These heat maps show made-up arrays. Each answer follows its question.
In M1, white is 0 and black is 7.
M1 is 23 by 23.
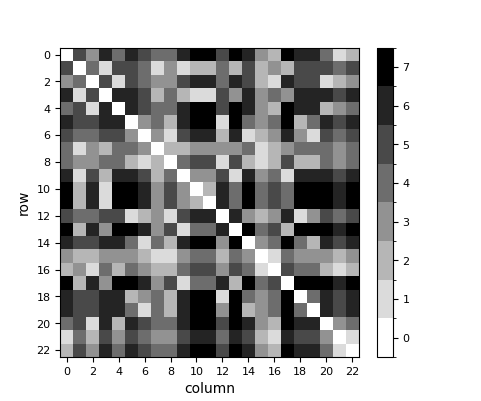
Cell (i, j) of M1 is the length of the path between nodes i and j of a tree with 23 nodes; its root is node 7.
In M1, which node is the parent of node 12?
8
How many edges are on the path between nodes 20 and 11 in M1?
7
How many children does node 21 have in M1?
2
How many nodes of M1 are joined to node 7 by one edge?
2
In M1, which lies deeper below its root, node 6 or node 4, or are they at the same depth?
node 4
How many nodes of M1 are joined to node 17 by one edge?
1
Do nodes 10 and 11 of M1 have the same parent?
yes
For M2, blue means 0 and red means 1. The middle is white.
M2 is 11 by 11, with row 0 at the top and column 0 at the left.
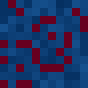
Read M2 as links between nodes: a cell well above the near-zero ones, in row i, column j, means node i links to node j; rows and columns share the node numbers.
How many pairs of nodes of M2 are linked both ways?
6
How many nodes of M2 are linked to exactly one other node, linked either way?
1
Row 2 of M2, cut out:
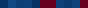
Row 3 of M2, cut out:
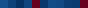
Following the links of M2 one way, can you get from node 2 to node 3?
yes
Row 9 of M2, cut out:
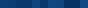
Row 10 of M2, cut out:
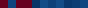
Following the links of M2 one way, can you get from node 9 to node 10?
no
